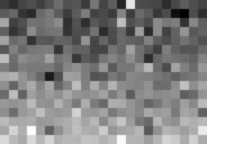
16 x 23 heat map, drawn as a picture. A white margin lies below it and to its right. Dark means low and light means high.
No row or column stands out. The grain is fine, like static. There are no regular stripes. The field climbs toward the bottom.
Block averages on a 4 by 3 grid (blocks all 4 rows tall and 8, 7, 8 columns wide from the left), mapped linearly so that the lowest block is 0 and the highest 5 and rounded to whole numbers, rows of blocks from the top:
000 / 211 / 333 / 554
